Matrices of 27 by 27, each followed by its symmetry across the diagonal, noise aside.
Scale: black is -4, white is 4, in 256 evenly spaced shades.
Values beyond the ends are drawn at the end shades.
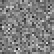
neither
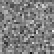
antisymmetric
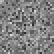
symmetric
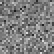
neither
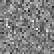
neither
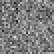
neither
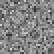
symmetric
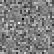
antisymmetric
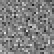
antisymmetric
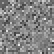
symmetric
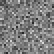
symmetric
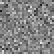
neither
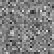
antisymmetric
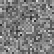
symmetric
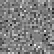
antisymmetric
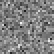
neither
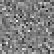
antisymmetric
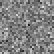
neither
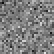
symmetric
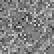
symmetric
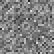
symmetric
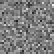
neither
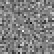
antisymmetric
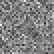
symmetric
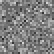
symmetric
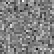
neither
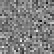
antisymmetric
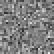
antisymmetric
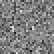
neither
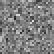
antisymmetric
